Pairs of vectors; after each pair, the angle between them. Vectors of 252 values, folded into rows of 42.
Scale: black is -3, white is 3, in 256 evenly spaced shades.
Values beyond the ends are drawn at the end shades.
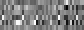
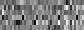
nearly opposite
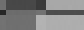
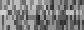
partly opposed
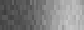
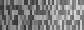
partly aligned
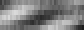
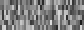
orthogonal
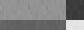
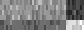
nearly parallel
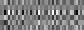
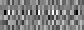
nearly parallel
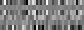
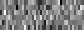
partly aligned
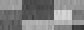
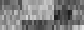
nearly opposite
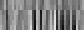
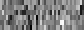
partly opposed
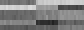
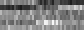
nearly opposite
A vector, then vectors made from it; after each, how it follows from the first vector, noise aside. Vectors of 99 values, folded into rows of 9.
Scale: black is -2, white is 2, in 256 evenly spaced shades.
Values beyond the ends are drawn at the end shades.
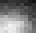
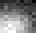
copied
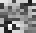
sign-scrambled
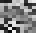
sign-scrambled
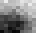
negated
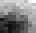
negated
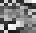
sign-scrambled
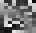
sign-scrambled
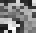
sign-scrambled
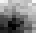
negated
